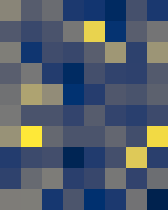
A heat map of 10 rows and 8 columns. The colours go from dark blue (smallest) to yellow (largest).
On average the colour sits 30% of the way up the scale. The halves do not mirror each other. The middle left is the ninth with the highest average. Fine speckle covers the field.
